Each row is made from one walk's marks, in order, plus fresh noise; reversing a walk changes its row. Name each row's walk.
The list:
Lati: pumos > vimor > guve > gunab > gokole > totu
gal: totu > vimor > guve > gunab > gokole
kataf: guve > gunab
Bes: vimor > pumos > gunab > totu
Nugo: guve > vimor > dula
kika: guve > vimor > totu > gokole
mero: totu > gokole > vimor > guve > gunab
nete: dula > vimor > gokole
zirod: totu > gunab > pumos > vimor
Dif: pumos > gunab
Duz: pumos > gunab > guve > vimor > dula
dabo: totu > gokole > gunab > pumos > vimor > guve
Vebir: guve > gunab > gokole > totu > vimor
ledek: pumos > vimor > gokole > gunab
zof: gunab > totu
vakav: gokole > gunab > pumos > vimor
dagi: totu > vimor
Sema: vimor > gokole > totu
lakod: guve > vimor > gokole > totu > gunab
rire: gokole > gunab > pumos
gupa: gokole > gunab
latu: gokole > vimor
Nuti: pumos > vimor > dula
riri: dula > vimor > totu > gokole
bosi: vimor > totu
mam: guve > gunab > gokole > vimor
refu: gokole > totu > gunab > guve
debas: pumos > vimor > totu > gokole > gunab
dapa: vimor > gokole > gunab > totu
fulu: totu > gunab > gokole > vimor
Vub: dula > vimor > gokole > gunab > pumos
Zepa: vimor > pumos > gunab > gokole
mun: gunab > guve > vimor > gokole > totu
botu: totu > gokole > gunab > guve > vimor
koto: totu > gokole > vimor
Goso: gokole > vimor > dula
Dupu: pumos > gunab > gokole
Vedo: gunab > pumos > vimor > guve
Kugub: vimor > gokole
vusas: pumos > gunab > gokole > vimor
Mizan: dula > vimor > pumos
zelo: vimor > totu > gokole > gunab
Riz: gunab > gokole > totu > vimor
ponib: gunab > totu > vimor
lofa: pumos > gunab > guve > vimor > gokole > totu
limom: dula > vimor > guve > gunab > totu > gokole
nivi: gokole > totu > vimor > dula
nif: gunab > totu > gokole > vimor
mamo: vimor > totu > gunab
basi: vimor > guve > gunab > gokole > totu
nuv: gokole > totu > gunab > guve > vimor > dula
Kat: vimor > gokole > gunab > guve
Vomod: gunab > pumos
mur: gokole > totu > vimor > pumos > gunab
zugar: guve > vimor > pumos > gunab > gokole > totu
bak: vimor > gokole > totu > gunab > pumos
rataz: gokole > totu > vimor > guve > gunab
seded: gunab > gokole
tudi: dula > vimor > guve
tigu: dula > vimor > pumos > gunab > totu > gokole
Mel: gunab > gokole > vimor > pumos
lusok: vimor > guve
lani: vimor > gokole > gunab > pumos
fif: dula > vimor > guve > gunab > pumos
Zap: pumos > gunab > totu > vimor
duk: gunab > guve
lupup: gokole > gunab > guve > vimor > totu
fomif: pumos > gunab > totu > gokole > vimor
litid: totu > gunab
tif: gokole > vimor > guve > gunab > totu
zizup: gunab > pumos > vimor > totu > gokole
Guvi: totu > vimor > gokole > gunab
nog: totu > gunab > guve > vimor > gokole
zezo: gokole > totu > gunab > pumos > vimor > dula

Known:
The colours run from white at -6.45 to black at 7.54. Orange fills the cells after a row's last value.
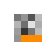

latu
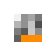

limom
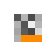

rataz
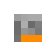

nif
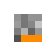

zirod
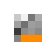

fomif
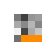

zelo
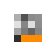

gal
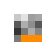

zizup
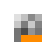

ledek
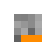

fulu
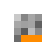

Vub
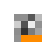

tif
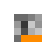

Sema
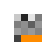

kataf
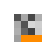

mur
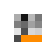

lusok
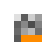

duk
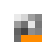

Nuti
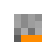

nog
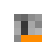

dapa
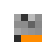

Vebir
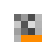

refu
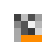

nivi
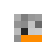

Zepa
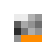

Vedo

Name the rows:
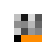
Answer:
Nugo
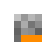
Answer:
zof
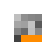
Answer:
riri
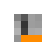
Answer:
lani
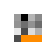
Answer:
basi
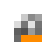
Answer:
Lati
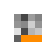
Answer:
bosi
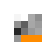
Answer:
Duz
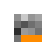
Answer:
Riz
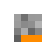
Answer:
litid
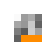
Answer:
tudi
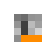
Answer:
Kugub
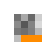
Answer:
rire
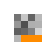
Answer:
lupup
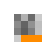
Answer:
gupa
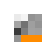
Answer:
lofa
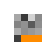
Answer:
mam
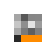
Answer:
dagi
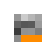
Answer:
Mel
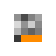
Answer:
Guvi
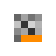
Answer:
mero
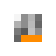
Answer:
fif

